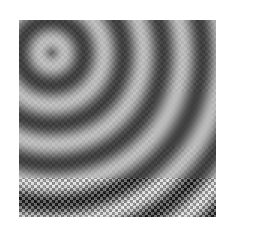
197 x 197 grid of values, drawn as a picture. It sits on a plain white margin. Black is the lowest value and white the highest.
Seam: horizontal, 80% of the way down, the top part calmer. Calmest part: middle right. Rings: centred on the top left. Odd rows or columns: none. Odd patch: calmer, in the middle right.
